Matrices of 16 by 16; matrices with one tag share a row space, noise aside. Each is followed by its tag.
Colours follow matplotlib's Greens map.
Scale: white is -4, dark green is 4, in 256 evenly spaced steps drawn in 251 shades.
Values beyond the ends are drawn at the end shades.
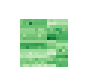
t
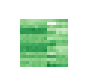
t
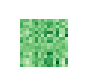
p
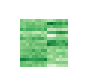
t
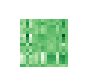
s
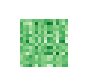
p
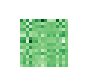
s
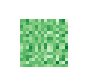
p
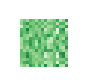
p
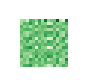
p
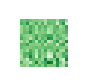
p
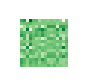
s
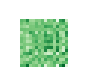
p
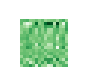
p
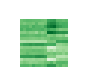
t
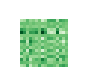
s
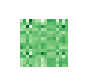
s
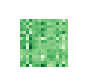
s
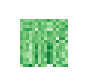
p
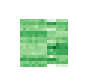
t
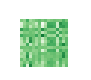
s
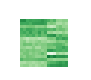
t
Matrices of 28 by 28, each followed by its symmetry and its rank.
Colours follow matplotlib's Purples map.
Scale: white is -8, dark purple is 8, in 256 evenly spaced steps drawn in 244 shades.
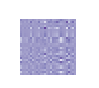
neither, rank two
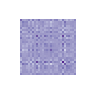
symmetric, rank three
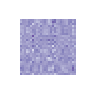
neither, rank five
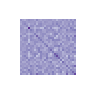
symmetric, rank five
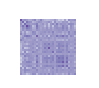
symmetric, rank three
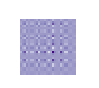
symmetric, rank one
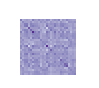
symmetric, rank five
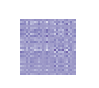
neither, rank two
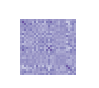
symmetric, rank three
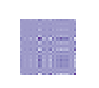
symmetric, rank one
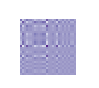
symmetric, rank one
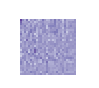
neither, rank five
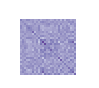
symmetric, rank five
